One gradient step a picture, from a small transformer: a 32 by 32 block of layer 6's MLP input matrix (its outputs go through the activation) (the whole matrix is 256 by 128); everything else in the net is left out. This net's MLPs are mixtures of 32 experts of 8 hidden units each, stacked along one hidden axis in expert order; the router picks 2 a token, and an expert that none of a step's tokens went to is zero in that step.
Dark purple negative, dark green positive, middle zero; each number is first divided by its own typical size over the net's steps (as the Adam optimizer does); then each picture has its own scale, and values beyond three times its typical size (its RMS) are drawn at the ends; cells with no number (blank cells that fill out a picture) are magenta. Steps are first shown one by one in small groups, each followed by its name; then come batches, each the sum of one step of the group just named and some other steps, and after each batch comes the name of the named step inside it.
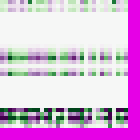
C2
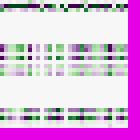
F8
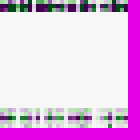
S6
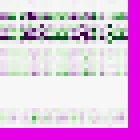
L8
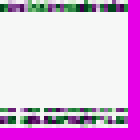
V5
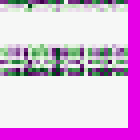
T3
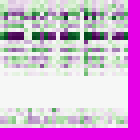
V5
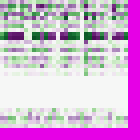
S6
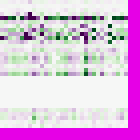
L8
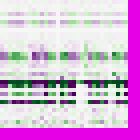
F8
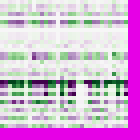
S6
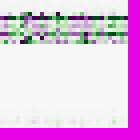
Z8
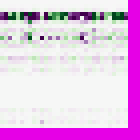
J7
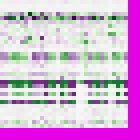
Z8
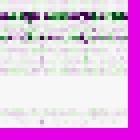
J7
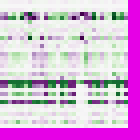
J7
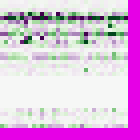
Z8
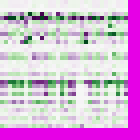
Z8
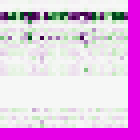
J7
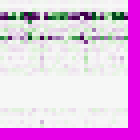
J7
